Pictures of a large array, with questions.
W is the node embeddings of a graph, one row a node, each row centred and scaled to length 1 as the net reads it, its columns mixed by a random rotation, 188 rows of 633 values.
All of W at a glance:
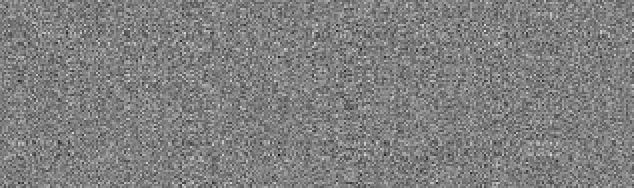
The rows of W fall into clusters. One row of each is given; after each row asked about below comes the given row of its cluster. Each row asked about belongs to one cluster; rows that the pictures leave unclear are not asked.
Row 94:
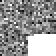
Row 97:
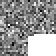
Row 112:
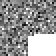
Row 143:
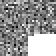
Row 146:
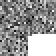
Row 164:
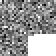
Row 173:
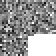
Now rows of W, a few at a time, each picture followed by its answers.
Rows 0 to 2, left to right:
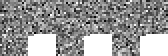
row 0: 173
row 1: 94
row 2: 143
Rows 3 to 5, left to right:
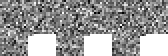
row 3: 97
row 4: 112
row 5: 97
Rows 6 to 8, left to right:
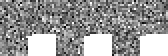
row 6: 146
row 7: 97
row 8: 94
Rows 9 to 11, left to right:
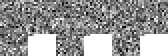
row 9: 143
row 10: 94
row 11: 146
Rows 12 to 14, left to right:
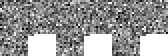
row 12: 164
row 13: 143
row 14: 97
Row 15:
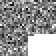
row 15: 143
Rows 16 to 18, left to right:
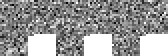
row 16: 143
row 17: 94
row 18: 173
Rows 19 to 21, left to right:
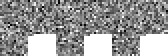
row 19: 97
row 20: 164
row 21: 173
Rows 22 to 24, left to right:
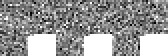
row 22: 94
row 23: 97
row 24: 146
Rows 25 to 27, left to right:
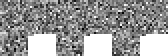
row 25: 146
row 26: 164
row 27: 97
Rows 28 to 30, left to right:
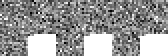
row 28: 94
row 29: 143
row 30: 146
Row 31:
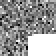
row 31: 146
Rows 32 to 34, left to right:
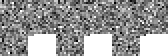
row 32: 164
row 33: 164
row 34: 164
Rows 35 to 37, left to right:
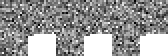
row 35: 97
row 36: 97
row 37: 164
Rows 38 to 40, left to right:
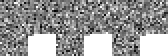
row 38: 143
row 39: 173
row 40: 164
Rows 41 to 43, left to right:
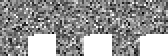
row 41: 112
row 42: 94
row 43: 94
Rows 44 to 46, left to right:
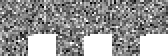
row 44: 146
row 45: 94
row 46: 164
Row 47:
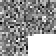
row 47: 146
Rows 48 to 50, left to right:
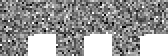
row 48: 173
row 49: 173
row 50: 146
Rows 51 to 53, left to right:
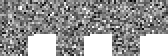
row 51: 173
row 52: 112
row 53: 164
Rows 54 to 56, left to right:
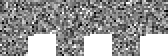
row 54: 173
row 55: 112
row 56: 143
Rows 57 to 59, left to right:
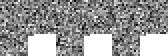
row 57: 143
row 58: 164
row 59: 112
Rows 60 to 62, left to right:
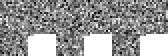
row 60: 94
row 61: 112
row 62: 94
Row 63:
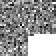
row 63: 143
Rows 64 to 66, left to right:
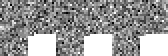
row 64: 112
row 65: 97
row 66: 146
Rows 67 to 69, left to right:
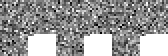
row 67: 173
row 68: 164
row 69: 97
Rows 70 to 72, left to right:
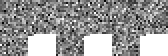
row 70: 173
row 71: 94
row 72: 164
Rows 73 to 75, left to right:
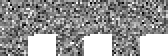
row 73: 112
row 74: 94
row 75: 94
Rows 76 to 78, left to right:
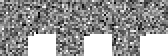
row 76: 112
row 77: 173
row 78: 164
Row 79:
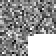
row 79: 97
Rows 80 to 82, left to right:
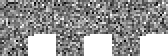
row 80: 94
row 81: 94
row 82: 173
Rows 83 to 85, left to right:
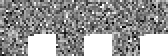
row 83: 97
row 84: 173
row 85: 146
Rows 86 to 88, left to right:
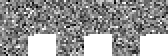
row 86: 112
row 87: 146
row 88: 164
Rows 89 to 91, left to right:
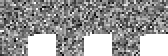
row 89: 97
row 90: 112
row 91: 97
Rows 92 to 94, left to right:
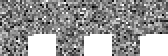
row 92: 146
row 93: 112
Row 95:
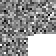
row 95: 173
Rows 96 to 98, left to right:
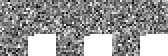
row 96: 112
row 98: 146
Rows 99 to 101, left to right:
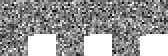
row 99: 143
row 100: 143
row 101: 94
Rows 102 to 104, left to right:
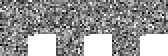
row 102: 164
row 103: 97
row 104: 94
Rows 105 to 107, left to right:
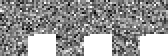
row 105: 164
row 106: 143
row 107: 94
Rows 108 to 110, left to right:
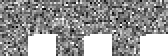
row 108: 143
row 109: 94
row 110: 97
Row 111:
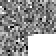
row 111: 146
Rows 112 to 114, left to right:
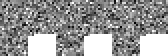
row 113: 143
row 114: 164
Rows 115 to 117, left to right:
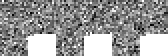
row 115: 94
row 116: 112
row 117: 164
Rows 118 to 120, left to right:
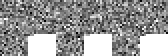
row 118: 94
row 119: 146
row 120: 97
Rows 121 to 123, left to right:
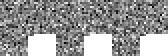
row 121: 143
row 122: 143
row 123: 173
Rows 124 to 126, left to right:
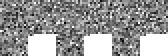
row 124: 97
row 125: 94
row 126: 112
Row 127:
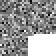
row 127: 173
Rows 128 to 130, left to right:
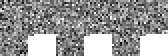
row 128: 164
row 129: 94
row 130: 173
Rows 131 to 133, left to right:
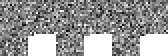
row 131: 112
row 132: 143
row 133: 97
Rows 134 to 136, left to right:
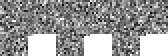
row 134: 146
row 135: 94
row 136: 112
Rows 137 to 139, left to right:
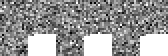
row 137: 164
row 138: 94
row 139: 97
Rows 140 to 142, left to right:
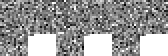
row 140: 143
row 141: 146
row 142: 143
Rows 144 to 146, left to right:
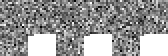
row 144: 143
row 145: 97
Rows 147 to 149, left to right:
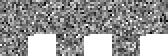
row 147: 173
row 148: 143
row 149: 94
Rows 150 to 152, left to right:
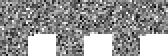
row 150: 112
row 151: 164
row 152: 146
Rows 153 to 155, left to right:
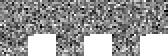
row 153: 143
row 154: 143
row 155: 143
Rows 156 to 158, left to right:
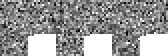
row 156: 94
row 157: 173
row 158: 94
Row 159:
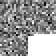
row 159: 173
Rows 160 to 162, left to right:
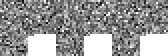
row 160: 164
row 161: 173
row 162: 112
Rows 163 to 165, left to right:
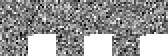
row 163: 146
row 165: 94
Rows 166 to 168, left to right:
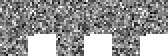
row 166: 112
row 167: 164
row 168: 112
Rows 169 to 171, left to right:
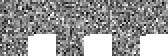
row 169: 173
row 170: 94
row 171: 97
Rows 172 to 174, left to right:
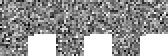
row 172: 164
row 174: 173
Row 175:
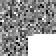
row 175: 146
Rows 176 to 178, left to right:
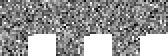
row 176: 146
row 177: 97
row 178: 112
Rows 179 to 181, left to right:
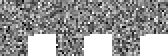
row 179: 164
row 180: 173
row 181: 146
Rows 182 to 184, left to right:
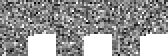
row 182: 94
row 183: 94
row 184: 112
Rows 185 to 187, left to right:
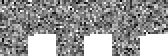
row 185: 164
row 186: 164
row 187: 112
